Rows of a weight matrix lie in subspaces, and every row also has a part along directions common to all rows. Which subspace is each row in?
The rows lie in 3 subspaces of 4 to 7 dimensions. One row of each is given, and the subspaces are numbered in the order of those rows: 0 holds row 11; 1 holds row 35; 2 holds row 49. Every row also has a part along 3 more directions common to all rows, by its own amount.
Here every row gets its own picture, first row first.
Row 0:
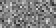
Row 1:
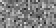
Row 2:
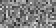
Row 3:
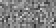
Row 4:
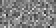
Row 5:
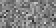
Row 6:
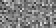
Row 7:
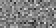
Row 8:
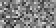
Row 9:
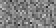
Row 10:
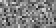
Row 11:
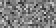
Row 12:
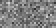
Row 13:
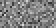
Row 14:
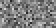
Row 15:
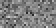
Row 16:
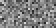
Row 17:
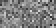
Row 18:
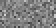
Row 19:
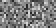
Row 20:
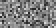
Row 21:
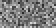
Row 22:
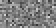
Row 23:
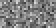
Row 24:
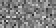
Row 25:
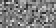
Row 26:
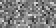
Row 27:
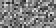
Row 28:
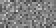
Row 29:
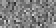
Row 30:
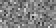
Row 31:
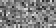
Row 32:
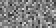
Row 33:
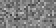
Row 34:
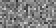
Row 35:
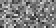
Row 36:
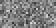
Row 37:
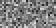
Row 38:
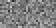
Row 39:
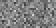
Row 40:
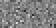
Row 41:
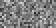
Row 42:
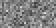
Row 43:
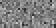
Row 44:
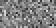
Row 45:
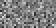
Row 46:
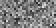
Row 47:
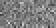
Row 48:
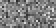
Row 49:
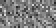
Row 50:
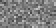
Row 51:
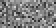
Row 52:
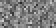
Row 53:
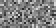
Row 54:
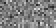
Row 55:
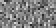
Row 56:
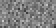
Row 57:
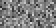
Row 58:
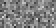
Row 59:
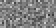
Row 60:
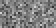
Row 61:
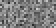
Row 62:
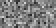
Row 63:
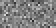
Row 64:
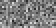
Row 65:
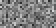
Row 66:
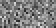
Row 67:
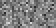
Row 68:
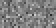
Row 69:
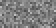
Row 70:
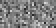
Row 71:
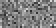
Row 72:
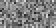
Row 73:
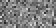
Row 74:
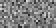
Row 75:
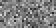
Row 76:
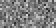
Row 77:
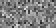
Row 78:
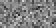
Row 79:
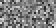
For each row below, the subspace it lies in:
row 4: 2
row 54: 1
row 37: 0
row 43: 2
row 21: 0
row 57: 1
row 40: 2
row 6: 0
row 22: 0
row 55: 1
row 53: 2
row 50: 2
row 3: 2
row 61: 0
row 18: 2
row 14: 1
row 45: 1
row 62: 1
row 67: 1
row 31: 2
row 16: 2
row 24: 1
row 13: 0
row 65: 0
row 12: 0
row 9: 1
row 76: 0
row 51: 2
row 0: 0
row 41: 0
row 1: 2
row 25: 0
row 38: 0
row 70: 2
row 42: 0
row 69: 2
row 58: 1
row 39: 2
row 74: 0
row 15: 1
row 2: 0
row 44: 2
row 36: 0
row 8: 1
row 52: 0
